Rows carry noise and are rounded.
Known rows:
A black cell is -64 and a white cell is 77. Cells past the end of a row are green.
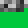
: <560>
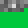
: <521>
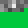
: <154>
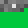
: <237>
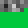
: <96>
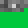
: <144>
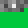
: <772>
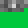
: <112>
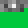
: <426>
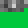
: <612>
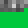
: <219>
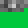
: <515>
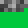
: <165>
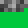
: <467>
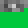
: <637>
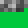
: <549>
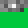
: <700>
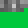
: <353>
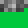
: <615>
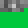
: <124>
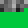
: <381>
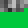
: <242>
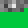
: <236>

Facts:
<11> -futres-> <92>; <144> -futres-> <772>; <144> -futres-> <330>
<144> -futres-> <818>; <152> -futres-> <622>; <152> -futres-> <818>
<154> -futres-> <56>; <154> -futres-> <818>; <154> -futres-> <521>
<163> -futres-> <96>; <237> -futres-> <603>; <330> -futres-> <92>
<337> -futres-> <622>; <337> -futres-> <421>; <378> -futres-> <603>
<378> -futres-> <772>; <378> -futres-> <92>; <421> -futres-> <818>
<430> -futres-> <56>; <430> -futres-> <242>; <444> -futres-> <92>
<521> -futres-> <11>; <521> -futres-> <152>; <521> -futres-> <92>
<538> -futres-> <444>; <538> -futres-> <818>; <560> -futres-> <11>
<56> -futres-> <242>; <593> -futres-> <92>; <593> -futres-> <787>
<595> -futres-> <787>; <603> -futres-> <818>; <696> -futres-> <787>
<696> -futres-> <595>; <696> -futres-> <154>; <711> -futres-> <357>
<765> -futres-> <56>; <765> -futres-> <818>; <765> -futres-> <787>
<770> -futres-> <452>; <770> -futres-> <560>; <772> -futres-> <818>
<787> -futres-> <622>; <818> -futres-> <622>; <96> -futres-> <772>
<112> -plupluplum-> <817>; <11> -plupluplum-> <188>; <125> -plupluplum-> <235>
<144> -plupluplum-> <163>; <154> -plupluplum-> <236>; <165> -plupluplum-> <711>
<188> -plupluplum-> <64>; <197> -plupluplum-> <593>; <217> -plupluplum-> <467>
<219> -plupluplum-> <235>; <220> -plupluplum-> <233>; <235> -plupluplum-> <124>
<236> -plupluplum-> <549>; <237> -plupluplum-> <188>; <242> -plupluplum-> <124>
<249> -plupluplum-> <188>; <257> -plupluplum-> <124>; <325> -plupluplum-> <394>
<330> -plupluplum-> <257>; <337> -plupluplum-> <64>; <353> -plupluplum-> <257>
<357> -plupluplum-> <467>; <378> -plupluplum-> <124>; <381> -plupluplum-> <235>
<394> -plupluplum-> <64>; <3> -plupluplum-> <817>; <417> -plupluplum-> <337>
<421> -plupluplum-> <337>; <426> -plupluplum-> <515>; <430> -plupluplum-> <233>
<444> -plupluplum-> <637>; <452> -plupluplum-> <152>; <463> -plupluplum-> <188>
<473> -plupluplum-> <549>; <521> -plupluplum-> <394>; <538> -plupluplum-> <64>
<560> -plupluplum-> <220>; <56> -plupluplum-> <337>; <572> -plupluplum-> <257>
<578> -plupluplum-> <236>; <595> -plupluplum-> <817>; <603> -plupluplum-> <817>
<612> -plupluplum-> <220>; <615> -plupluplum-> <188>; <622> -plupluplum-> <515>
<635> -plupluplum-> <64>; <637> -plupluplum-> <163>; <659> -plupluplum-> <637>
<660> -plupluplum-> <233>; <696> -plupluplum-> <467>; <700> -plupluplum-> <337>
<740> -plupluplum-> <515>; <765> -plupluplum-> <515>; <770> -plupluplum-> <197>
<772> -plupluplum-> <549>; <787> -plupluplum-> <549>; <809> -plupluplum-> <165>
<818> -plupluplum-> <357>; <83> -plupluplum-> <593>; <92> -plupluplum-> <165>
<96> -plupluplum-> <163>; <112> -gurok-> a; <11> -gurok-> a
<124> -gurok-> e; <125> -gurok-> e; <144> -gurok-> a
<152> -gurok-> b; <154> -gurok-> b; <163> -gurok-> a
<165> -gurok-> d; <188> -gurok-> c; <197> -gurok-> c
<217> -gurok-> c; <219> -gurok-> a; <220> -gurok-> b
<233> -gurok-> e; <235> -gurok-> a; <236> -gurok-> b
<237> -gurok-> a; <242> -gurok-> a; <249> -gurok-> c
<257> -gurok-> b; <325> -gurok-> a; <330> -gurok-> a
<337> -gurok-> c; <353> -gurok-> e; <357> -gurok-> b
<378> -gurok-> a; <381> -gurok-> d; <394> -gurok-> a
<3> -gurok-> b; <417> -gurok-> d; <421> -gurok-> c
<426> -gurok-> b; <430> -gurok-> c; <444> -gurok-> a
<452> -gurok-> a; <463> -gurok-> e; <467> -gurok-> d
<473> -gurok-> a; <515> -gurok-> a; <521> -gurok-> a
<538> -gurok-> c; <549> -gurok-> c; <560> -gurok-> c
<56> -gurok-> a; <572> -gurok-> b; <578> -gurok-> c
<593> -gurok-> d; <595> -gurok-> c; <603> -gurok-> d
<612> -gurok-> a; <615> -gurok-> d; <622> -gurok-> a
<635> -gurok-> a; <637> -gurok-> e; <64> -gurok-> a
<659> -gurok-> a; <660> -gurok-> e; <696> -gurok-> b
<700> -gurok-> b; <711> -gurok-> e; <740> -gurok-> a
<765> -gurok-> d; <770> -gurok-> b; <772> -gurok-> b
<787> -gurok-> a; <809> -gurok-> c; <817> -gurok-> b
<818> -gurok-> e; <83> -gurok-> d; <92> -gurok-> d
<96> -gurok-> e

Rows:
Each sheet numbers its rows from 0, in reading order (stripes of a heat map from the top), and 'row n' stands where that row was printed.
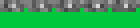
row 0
<233>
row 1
<818>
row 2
<622>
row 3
<659>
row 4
<378>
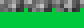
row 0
<595>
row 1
<337>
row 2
<430>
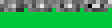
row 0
<421>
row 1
<257>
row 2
<220>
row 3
<452>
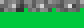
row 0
<538>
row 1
<463>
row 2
<444>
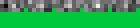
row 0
<163>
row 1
<249>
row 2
<56>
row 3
<696>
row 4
<603>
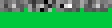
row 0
<660>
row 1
<711>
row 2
<770>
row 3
<235>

